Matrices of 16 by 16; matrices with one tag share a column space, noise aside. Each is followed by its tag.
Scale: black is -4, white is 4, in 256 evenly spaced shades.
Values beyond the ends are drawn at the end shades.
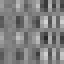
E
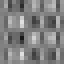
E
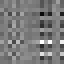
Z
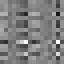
Z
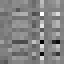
Z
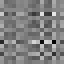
Z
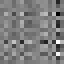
Z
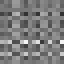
Z
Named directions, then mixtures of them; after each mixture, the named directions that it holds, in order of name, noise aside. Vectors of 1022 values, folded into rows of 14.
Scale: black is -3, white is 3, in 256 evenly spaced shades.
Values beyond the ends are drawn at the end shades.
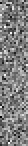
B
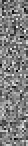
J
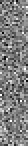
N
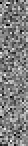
B, N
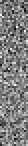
B, J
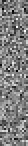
J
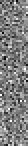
N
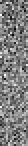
B, J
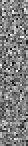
J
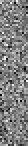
N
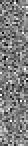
N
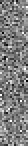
N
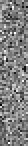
B, N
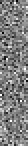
N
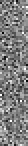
N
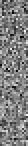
J
